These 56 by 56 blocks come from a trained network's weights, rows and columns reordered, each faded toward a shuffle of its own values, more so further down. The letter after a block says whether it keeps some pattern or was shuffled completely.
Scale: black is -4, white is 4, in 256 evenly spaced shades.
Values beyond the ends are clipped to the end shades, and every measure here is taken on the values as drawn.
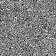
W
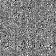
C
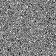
W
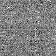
C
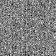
C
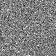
W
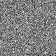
W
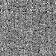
C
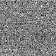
C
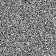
W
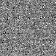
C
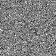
W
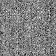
C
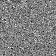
W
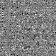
C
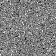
W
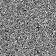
W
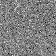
W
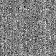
C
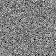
W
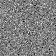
W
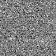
C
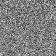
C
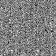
C
